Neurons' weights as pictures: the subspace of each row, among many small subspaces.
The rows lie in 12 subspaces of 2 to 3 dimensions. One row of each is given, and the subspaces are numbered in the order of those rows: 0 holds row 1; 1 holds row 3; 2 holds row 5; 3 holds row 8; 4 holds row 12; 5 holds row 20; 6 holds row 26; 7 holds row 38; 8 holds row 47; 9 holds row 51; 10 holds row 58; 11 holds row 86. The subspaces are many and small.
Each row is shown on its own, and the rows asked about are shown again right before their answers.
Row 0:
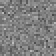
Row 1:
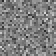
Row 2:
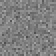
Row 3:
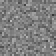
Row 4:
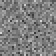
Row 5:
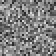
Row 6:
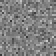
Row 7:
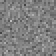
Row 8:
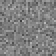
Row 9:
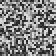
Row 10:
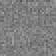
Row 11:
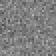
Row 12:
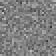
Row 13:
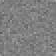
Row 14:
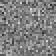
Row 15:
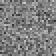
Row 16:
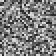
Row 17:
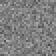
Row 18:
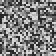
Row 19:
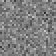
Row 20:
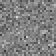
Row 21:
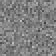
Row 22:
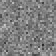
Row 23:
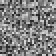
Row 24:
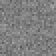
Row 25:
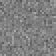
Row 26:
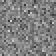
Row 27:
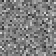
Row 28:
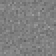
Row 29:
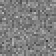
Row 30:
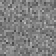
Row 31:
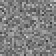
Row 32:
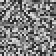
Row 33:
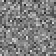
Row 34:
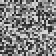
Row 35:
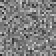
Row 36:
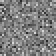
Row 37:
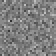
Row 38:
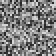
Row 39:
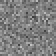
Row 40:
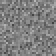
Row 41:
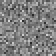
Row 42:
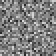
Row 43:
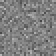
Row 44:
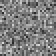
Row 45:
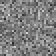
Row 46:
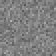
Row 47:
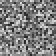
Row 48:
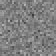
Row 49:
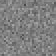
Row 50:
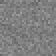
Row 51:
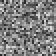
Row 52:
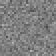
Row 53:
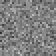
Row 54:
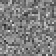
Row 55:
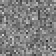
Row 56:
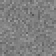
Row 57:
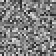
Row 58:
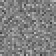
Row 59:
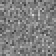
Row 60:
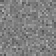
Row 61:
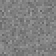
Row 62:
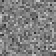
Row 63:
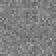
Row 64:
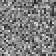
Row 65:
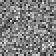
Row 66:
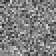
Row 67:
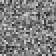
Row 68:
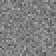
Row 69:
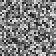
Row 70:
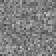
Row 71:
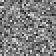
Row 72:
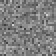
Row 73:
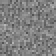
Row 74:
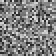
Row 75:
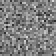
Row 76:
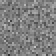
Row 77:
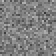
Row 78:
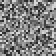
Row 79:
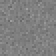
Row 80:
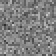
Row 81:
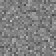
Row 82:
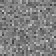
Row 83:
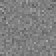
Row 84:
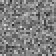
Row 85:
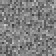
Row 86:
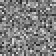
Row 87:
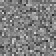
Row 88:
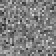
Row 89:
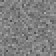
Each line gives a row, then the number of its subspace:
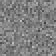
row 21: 3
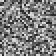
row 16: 2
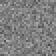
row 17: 8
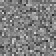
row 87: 1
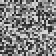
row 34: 8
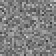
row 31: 10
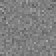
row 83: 4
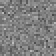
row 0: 1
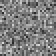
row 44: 11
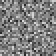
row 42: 10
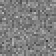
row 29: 11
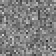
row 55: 5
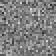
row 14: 4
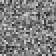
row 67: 9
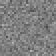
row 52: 1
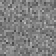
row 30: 3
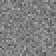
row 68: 0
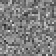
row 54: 9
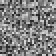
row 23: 6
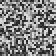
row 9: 8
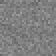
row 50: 8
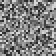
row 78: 5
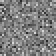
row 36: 2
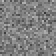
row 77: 8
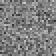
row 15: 8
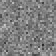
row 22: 5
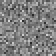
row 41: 3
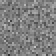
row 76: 6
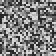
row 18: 5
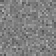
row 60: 2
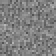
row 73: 7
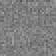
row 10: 3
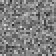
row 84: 9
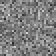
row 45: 2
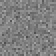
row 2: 5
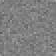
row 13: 5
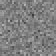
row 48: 10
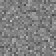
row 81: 1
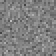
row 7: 11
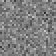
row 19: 0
